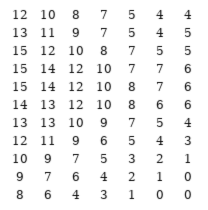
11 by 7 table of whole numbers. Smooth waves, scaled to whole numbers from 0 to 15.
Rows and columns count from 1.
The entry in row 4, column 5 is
7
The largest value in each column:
15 14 12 10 8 7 6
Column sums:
136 120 99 79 58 45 40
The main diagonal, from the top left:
12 11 10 10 8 6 4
